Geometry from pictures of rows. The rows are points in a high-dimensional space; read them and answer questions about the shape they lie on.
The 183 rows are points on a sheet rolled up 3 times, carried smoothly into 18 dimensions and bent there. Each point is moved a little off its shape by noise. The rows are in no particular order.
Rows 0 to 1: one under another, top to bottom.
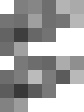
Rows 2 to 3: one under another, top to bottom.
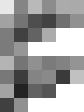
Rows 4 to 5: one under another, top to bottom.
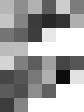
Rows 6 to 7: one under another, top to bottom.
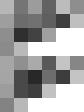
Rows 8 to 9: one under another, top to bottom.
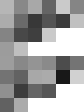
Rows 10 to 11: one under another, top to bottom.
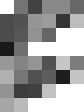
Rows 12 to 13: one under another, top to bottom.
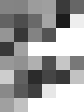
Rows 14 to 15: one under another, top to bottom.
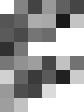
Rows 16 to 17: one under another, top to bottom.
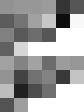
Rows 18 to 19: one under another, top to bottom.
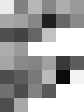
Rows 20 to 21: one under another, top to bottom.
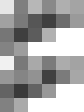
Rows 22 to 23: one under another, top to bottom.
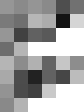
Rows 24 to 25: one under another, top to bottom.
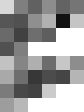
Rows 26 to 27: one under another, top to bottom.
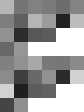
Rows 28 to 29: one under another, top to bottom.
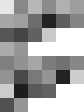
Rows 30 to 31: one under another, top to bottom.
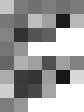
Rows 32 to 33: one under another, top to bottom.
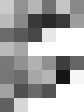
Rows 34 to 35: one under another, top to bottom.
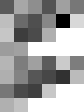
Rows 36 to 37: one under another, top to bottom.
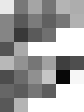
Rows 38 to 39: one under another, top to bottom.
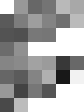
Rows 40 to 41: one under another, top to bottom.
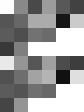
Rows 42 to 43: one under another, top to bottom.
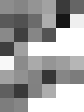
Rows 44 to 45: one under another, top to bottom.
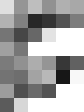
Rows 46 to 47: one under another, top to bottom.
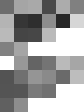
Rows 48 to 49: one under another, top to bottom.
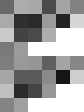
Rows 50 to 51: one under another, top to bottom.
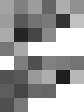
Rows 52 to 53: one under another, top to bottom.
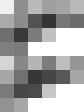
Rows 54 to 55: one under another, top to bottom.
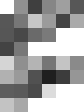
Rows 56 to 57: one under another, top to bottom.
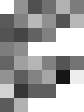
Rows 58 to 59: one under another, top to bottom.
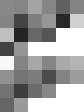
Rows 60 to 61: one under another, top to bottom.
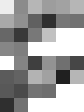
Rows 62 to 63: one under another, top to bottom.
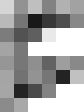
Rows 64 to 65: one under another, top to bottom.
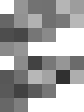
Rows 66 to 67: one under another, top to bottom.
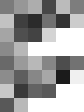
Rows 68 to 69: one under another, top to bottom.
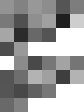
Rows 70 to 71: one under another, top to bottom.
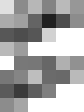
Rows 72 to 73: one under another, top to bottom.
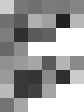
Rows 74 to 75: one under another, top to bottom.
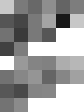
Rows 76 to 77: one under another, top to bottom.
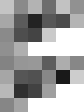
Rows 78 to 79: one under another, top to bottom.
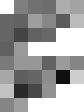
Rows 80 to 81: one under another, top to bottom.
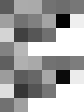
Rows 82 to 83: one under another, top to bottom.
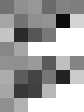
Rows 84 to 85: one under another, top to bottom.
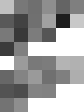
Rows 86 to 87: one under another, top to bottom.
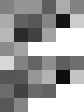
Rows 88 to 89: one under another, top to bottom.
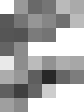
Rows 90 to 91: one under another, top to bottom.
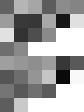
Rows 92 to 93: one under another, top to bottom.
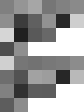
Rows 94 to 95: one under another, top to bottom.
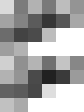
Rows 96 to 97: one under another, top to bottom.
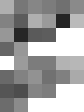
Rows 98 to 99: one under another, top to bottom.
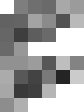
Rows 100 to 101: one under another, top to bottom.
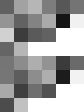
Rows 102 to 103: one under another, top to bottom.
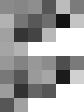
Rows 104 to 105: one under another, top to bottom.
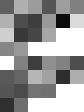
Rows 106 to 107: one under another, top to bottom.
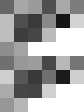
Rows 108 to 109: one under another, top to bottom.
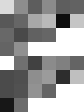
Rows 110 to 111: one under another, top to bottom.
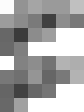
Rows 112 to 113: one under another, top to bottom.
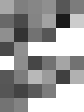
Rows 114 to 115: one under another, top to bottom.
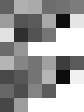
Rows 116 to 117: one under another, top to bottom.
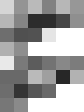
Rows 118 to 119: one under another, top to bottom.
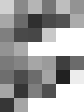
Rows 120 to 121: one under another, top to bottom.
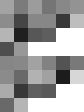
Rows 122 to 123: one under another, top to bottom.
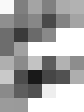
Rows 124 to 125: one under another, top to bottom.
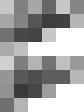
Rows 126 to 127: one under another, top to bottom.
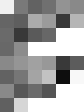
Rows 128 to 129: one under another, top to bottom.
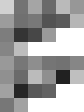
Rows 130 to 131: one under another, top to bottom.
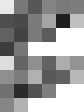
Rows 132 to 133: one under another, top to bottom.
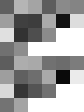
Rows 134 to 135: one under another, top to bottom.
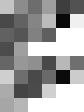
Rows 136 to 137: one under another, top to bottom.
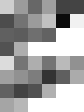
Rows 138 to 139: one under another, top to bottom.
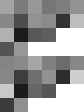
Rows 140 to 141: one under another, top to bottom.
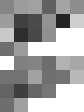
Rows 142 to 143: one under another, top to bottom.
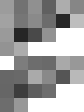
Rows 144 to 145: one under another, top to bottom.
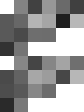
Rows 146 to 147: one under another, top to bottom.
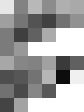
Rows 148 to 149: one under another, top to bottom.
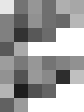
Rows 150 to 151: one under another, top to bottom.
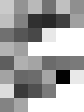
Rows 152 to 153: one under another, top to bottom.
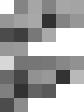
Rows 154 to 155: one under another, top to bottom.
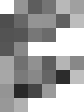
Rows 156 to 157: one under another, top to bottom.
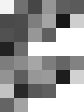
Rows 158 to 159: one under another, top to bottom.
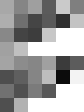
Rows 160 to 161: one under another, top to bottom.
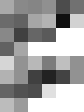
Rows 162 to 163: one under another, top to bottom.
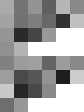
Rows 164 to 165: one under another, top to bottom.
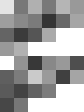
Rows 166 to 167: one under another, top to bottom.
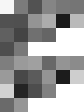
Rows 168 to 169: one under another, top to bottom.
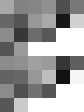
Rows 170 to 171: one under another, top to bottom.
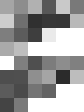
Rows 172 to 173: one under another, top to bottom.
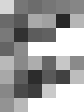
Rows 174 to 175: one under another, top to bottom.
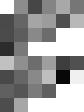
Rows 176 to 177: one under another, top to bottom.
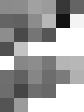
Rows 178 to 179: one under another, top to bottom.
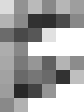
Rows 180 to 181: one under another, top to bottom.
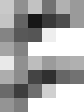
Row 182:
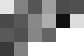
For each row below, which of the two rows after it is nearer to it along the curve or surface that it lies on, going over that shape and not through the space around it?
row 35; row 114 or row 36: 36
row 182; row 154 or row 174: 174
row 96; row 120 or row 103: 120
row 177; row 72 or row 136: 72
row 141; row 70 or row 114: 70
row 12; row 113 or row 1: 113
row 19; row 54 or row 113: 54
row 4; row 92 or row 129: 92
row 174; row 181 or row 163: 181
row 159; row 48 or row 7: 48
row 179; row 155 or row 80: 155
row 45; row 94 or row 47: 47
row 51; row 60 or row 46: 60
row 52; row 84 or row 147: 84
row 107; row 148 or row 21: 21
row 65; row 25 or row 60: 60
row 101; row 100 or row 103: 100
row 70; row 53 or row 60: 60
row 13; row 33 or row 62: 62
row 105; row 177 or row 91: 91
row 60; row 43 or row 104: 43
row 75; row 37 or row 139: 139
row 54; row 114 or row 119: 119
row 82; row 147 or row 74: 74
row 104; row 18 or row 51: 18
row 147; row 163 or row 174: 174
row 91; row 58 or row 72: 58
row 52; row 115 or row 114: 114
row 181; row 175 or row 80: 80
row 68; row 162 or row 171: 171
